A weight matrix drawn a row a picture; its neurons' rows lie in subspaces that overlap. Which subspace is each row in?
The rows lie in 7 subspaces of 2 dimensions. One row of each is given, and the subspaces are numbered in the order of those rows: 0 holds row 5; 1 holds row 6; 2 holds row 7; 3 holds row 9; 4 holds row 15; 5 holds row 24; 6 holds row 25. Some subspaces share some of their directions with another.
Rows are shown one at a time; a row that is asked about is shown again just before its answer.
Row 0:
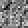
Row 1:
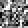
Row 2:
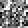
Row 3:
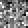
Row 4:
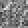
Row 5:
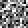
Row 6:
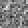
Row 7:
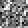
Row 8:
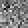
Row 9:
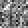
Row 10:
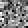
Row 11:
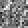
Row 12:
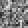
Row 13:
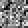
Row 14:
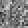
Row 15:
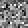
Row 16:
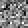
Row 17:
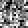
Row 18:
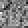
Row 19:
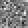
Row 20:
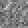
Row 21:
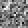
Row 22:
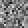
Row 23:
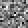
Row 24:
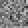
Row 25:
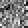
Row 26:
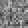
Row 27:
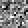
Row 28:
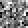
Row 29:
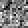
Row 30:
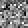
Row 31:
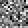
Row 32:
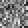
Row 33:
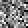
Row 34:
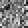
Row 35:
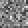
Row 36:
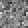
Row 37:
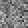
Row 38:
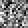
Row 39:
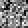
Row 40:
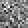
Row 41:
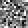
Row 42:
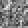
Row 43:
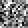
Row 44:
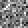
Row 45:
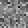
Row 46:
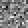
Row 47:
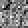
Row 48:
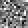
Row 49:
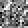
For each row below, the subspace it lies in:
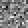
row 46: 1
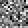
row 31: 5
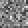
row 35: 5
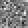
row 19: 2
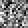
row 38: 6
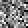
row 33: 0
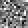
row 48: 2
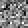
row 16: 4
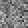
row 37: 0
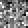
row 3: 3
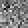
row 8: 5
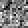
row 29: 2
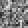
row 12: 4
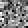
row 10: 1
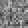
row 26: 4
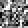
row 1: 4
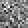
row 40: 5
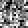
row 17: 2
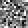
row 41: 2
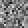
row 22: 6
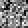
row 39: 2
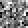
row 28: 3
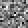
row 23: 1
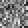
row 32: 6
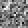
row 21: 1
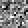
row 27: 1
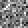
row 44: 0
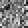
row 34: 6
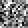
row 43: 6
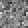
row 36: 3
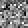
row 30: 4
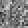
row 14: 0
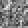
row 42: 4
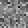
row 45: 3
